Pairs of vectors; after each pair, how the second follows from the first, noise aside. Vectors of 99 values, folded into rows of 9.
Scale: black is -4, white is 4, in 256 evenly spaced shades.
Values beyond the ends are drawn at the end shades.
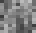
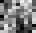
scaled up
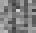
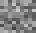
sign-scrambled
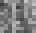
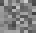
sign-scrambled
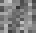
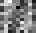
scaled up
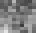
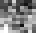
scaled up
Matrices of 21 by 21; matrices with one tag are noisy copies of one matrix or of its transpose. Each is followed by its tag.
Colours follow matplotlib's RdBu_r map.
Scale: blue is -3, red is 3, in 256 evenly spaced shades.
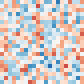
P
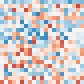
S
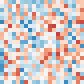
S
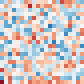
P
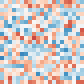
P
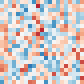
P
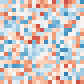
P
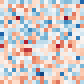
S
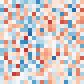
S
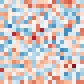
P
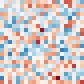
P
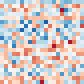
S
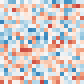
S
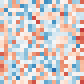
P
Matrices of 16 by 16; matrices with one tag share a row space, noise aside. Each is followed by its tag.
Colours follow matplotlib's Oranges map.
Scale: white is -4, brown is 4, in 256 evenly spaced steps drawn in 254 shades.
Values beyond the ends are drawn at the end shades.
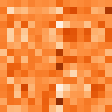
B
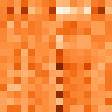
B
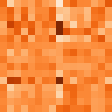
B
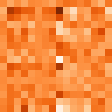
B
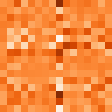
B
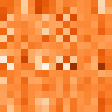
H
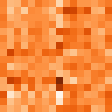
B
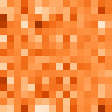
H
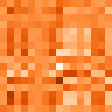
B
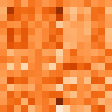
B
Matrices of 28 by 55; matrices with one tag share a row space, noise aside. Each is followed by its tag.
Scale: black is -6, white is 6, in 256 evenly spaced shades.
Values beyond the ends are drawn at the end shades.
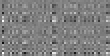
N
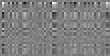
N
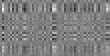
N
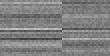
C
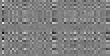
N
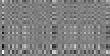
N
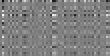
N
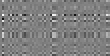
N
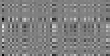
N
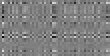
N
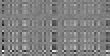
N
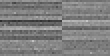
C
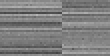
C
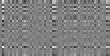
N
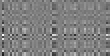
N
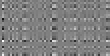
N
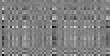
N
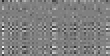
N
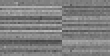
C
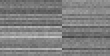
C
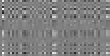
N
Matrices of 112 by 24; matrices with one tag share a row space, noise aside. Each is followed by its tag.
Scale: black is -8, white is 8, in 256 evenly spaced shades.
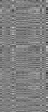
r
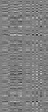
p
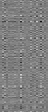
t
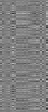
r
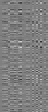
p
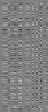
p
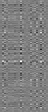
t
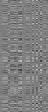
p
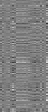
r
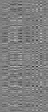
p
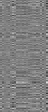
r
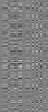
p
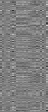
r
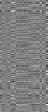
r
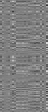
r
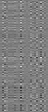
t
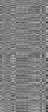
r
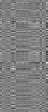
r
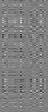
t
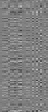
p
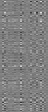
t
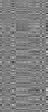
r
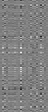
t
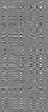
t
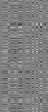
p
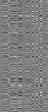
p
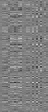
p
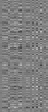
p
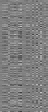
p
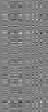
p
